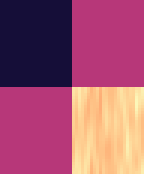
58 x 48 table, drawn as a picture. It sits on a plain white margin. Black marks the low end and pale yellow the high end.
It is made of 2 by 2 panels. Panel 1,1: very low, flat. Panel 1,2: middling, flat. Panel 2,1: middling, flat. Panel 2,2: very high, streaked downward, faint in contrast.
